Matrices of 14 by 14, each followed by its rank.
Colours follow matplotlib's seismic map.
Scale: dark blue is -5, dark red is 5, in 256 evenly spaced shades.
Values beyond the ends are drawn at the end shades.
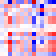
two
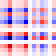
one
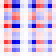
one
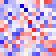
full rank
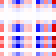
one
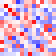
full rank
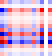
one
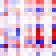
two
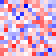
full rank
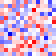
full rank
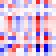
two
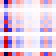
one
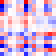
two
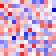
full rank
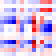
two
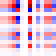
one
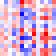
two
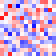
full rank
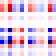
one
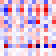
two
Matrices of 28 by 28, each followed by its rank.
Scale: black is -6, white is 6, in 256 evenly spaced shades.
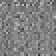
five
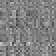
five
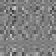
three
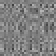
three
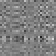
three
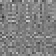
five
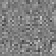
five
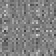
five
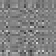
three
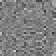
five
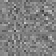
five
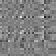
three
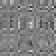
three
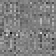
five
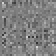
five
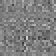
five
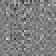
five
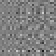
three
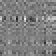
three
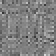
five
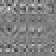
three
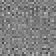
five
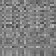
three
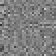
five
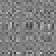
three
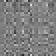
three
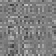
three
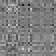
three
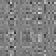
three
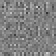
five
